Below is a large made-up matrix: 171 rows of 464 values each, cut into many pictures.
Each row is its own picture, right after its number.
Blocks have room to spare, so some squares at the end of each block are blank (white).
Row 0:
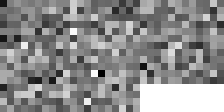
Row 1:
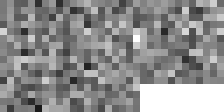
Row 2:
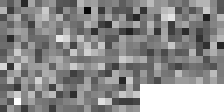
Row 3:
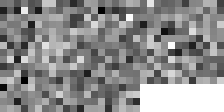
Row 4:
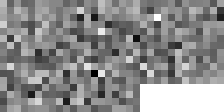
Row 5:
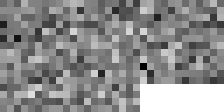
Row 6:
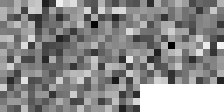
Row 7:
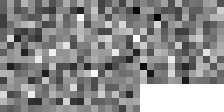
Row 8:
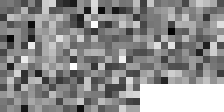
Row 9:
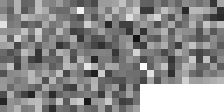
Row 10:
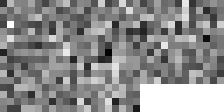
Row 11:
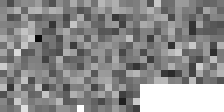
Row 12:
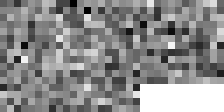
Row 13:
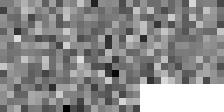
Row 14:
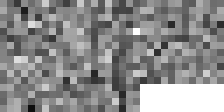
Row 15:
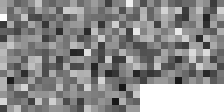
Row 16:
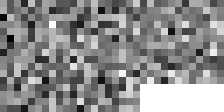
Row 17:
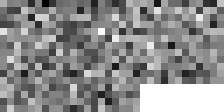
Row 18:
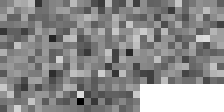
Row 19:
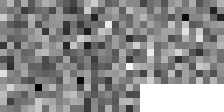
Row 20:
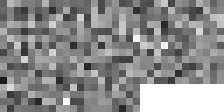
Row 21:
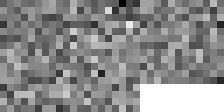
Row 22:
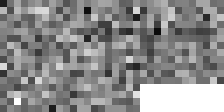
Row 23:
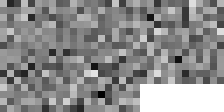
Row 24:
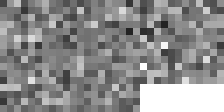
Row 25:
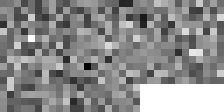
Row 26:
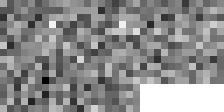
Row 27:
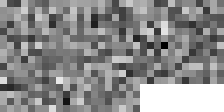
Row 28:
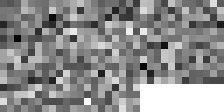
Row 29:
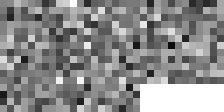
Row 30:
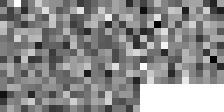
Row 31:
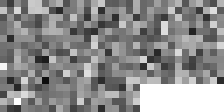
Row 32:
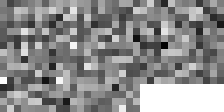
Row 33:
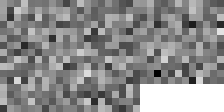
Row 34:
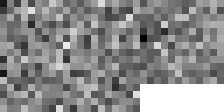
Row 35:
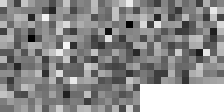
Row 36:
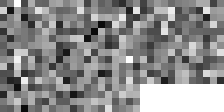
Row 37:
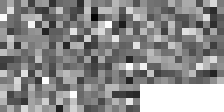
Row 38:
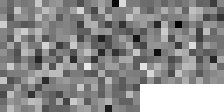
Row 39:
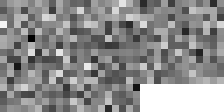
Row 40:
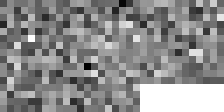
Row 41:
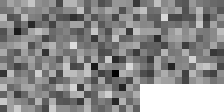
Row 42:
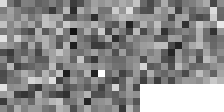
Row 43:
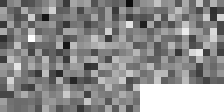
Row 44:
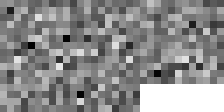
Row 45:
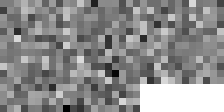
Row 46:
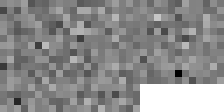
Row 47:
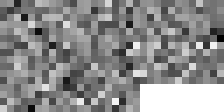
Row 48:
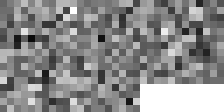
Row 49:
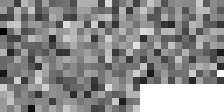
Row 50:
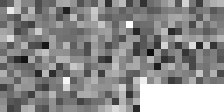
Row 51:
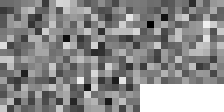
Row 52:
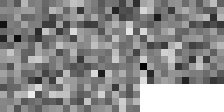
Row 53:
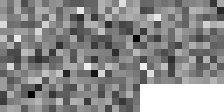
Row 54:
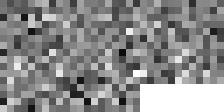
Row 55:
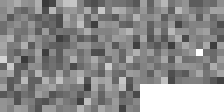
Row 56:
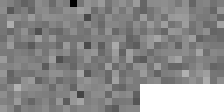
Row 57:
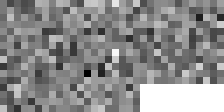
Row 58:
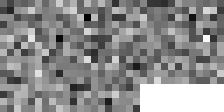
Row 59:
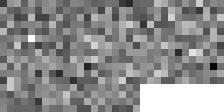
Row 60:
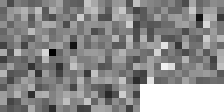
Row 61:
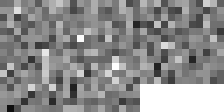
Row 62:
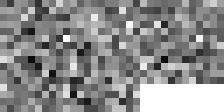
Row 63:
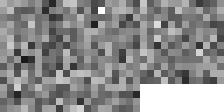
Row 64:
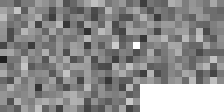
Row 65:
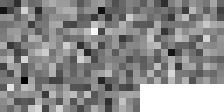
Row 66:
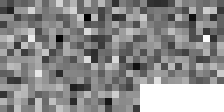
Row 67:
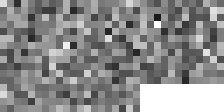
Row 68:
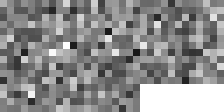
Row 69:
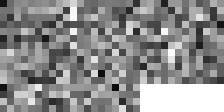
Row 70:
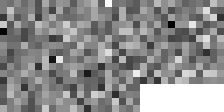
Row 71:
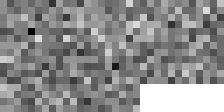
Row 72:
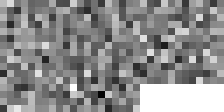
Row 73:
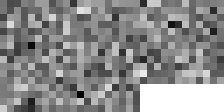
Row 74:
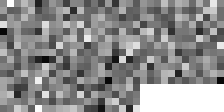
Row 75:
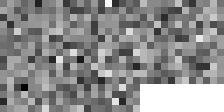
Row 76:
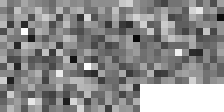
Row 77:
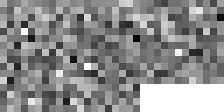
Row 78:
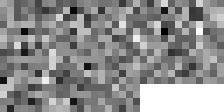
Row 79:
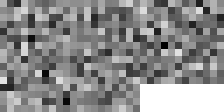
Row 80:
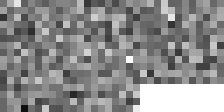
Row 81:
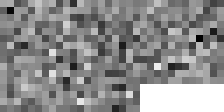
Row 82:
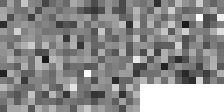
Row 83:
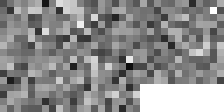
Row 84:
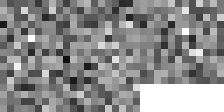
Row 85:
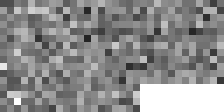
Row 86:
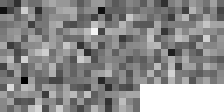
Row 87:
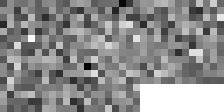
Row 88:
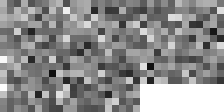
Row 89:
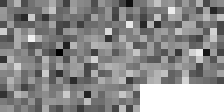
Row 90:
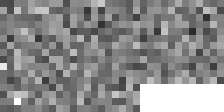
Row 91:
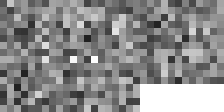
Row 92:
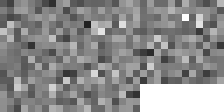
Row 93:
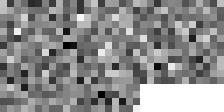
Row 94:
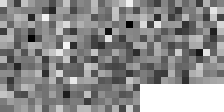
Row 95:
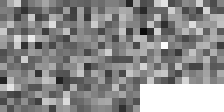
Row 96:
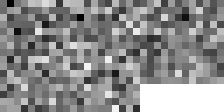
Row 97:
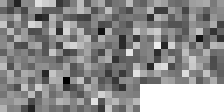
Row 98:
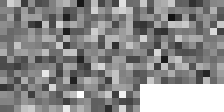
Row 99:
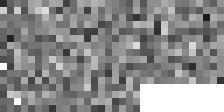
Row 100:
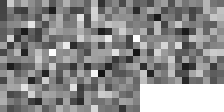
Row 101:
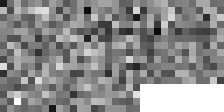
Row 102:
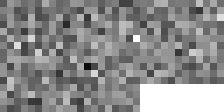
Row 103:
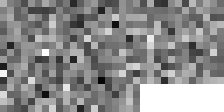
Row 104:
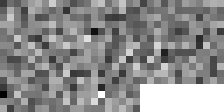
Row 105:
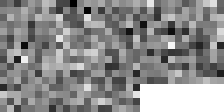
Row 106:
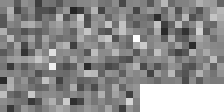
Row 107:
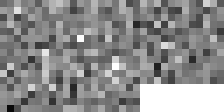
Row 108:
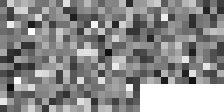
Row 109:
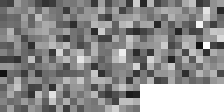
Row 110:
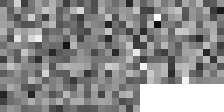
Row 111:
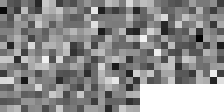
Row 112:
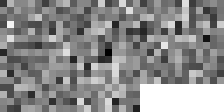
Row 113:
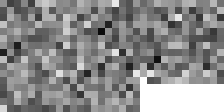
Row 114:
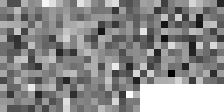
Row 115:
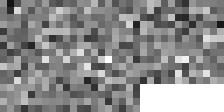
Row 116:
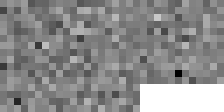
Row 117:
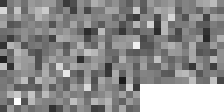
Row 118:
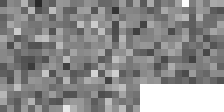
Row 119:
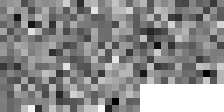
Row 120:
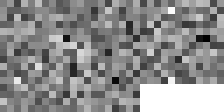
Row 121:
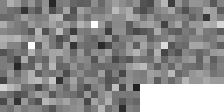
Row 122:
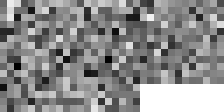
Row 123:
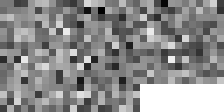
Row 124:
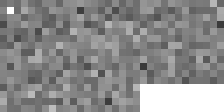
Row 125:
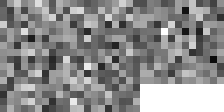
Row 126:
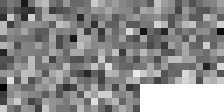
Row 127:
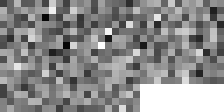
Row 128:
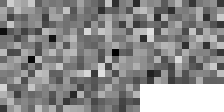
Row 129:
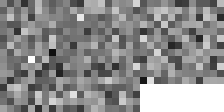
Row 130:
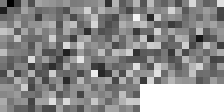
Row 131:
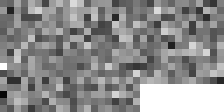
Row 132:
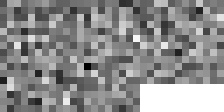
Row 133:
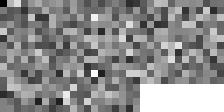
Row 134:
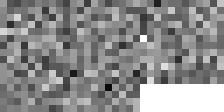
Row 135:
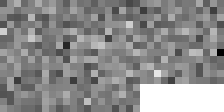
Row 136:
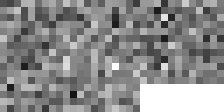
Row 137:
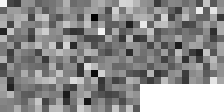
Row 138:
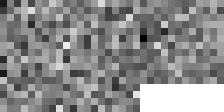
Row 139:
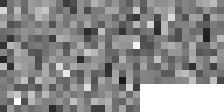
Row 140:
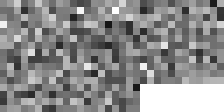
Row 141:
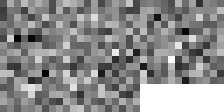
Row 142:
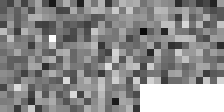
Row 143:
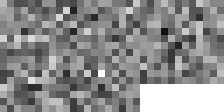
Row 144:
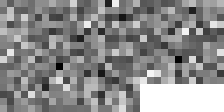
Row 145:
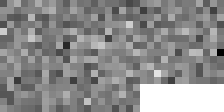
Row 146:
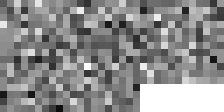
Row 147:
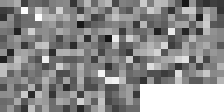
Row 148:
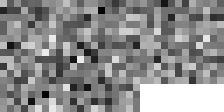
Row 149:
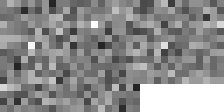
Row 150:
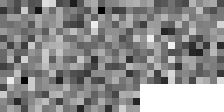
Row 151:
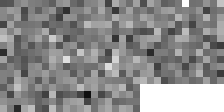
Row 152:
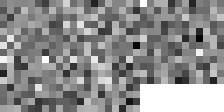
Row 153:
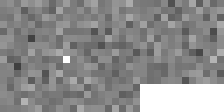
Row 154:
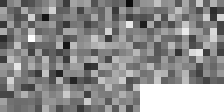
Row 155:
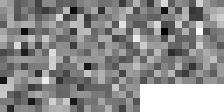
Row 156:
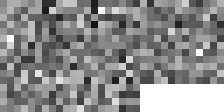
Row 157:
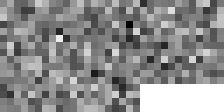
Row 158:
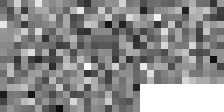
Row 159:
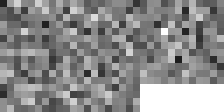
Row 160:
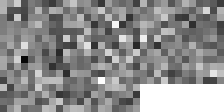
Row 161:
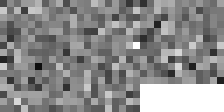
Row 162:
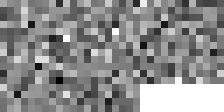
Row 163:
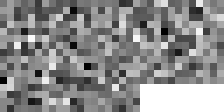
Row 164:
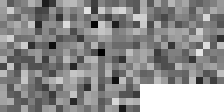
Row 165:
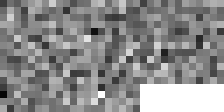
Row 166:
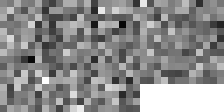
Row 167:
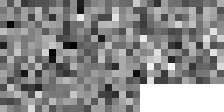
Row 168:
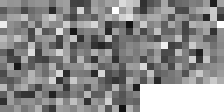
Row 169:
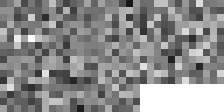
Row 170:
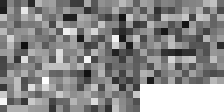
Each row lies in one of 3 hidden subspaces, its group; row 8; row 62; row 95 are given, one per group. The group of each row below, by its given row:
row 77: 95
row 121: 95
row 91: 8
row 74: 62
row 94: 95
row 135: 95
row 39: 95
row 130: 62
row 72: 62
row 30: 95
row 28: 95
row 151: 62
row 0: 95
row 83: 8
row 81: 62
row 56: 62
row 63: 8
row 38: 95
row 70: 62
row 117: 8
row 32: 95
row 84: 95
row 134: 62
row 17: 62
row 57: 62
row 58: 8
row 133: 95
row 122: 62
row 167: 62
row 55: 8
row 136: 62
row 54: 62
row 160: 8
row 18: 62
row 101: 8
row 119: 62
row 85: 8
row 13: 62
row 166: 8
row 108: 62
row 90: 8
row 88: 62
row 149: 95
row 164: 8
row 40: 95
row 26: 8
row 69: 95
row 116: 8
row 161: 8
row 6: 8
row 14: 62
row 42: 95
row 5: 95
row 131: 8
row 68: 95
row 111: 8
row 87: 95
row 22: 8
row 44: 62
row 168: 95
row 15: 62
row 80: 8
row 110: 95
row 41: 62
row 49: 62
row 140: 95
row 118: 62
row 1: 95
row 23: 62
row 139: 8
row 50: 62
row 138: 8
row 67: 95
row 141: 95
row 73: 62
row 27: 95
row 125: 95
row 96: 62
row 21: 95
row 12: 8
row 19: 8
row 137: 95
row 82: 62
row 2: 8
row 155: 95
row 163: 95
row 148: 8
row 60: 62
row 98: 62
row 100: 95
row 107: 62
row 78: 95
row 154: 95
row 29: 8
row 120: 62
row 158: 95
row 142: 62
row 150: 8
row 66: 8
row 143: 95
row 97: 62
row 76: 95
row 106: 95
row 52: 95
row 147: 62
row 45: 62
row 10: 62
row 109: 62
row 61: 62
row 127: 95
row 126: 62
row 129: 62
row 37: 8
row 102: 95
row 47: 62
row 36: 8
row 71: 62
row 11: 8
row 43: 95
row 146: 95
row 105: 8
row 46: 8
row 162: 62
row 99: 8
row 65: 8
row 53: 95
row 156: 8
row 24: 95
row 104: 62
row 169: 95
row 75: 62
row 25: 95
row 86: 8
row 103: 8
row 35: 95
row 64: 8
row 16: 8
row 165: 62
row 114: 62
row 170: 8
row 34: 8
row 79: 95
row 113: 62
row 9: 95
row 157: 62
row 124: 95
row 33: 62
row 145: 95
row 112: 62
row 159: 95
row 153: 95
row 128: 62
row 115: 62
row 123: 8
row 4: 95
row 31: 8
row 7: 95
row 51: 8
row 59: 95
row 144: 62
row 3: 8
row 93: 62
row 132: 95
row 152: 8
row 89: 95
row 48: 95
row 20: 95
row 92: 62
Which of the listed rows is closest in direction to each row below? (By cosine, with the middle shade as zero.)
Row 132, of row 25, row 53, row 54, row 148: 25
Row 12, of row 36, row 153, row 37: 153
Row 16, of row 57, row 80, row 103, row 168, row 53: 103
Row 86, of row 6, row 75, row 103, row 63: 103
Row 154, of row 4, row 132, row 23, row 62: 132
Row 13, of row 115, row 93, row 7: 115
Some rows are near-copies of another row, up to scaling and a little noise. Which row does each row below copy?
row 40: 87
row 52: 5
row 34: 138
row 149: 121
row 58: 66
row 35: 94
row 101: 22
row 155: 78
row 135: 145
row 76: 77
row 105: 12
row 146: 158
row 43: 154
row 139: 117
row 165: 104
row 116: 46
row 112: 10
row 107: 61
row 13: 45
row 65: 86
